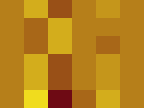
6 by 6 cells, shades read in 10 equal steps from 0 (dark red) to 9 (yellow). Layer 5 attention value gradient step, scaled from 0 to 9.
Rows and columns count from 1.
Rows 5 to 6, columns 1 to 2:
5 7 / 5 9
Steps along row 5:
up down up up down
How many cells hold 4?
4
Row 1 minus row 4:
0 0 0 0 0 0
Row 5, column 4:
5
